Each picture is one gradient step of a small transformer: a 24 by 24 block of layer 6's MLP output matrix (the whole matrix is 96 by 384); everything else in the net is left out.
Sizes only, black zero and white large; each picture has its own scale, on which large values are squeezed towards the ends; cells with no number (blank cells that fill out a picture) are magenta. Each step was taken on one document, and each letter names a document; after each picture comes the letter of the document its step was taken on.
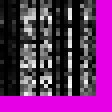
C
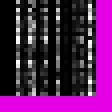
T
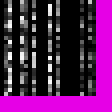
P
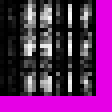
C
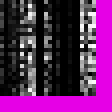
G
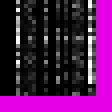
T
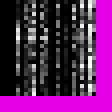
T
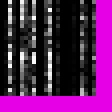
P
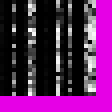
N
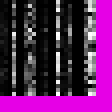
N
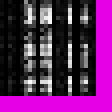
C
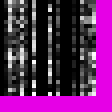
P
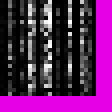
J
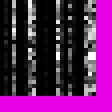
N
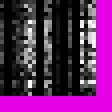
G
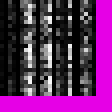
C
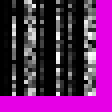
N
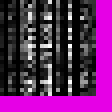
C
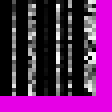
N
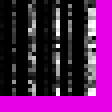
N
